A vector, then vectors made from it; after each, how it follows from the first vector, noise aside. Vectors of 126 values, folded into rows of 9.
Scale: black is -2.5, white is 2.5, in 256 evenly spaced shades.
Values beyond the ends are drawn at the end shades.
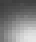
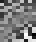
sign-scrambled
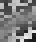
sign-scrambled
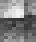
wrapped around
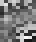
sign-scrambled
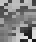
sign-scrambled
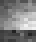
wrapped around
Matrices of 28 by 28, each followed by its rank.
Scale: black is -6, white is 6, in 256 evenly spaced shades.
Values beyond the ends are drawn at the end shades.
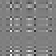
one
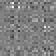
three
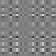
one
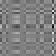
one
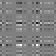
one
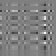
one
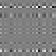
one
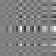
one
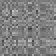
three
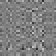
three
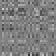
three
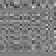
three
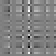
one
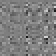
three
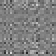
three
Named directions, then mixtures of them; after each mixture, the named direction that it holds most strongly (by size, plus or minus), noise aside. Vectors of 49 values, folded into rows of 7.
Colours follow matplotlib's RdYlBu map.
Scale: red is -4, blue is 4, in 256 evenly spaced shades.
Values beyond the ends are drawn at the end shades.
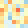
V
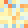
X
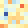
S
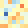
S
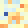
S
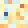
S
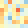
V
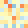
X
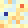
S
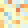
V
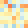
X
